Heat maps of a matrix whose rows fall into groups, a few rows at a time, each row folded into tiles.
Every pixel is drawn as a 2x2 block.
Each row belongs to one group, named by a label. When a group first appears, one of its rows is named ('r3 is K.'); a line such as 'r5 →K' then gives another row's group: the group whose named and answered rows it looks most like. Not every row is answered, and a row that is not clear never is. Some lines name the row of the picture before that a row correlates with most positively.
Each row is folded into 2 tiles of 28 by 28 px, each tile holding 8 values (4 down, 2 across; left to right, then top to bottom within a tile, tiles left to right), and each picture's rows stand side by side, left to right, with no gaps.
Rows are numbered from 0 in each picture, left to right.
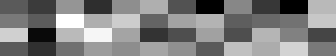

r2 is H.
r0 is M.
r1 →M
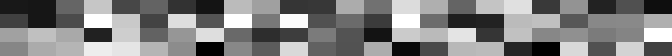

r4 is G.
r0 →H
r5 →M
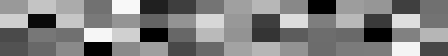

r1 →M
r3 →M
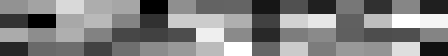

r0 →G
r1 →M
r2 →M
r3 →M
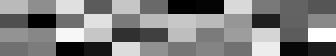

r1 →M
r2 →G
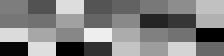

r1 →H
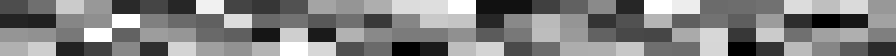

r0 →G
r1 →H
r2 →H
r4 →M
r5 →H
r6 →G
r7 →G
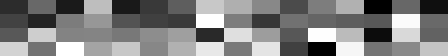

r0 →H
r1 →H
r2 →G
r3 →M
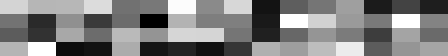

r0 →G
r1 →G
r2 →M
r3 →M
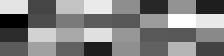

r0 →G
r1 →M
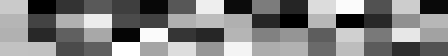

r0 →M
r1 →H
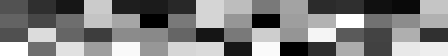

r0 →H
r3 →H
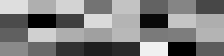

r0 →G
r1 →G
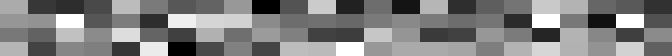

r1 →G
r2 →H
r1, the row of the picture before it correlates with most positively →1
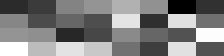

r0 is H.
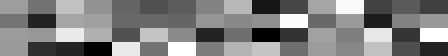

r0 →G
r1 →H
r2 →M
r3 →G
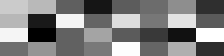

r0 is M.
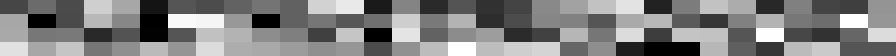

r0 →H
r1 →M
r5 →G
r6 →G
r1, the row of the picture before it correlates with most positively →0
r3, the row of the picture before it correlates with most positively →0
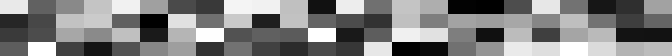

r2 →G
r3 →G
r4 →H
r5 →H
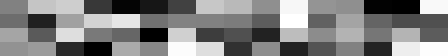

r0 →G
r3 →H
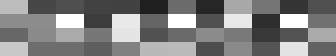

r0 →M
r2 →M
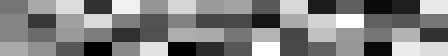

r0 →G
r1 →G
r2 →G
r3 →H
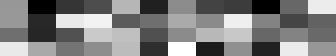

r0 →M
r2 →H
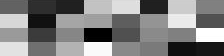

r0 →H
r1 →G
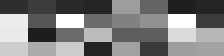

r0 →M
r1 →M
